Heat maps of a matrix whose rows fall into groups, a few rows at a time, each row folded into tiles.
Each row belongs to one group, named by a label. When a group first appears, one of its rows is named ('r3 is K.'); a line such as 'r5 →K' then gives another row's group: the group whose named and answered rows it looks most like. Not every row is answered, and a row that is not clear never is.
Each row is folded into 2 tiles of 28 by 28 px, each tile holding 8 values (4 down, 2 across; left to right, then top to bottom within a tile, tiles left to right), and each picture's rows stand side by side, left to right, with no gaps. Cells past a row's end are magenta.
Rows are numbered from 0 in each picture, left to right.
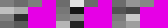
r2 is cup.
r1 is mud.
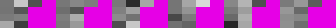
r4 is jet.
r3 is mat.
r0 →mud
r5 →mud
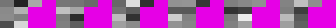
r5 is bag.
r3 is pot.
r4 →cup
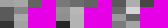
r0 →jet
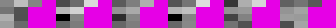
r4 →mat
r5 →jet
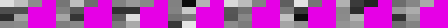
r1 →bag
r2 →cup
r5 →bag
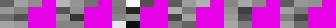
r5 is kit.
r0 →kit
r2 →mud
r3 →mat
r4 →bag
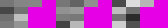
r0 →cup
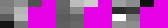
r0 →jet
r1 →mat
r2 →pot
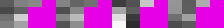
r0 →cup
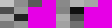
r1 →bag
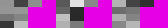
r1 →bag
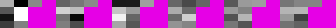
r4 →mat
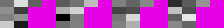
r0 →mud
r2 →cup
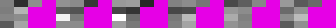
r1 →pot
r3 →cup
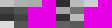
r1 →mat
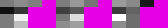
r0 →cup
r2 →pot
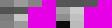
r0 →cup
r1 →jet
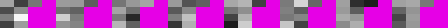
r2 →kit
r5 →mud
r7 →jet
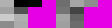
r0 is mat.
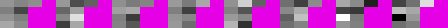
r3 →bag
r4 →mud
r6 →pot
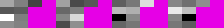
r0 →pot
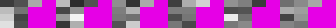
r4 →pot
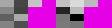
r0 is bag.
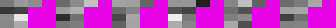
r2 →jet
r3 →pot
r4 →mud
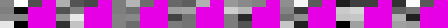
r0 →mud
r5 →mud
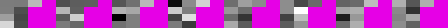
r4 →kit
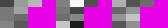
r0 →mat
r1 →mud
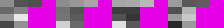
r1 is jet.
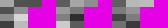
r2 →mat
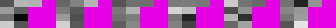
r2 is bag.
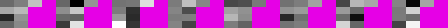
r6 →kit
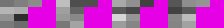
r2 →pot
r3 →cup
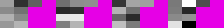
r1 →cup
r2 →kit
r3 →mud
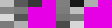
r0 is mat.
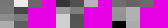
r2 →jet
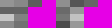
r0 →pot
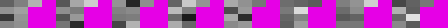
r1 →mat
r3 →kit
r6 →mat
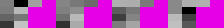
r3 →bag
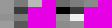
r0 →bag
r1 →cup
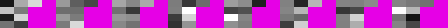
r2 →bag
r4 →pot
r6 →cup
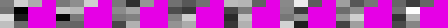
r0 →bag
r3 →cup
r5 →mud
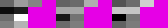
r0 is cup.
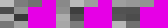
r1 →bag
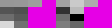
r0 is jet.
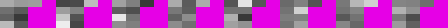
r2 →pot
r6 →mat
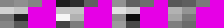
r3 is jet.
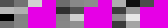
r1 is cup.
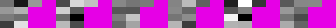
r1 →kit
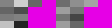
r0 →mud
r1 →kit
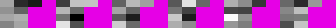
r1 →kit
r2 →kit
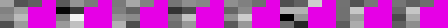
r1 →cup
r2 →mud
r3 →cup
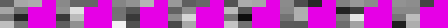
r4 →kit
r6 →cup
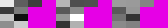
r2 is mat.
